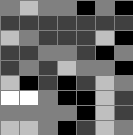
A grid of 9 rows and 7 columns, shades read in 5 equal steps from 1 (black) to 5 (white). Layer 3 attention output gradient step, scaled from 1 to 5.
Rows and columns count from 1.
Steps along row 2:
same same same same same same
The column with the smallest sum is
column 5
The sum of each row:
18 14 18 16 18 17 21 19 21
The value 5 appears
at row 7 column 1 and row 7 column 2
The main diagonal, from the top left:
3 2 2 3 3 4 2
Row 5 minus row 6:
-2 2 0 3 1 -1 -2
